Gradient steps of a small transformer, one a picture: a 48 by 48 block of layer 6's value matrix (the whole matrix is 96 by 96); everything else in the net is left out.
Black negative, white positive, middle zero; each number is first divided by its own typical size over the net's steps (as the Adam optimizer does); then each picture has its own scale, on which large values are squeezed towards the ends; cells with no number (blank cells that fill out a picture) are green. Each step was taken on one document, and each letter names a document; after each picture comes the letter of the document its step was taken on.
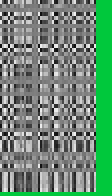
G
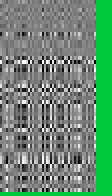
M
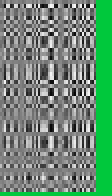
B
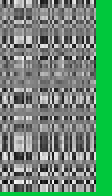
G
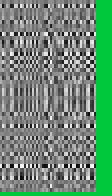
B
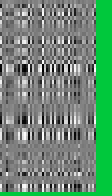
M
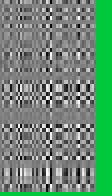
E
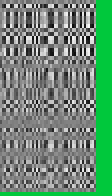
B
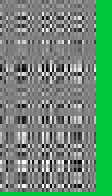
M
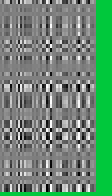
E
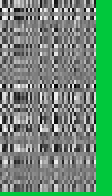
G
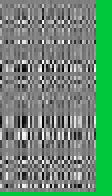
M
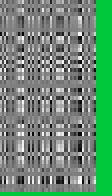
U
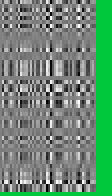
E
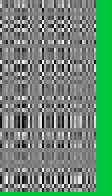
M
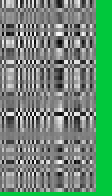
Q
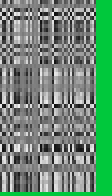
G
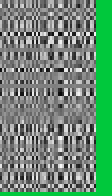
B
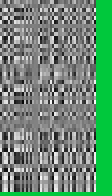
G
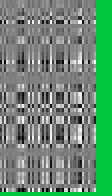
U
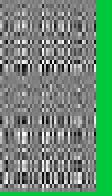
M
